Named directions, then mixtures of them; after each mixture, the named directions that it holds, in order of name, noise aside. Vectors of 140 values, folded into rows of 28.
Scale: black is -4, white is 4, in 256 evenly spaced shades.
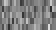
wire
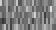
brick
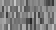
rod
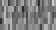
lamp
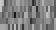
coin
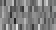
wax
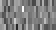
coin, lamp, wax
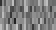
wax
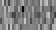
coin, lamp, wax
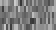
brick, rod, wire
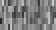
coin, lamp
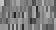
coin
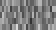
rod, wax, wire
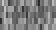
lamp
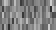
wire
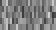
lamp, wax, wire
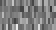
wax, wire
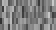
lamp, wire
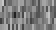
coin, lamp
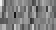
brick, coin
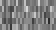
brick, lamp, wax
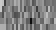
coin, rod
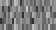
brick, coin, wire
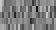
coin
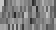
coin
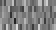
wax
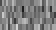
lamp, wax, wire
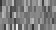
coin, wax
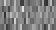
lamp, wax, wire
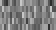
wire
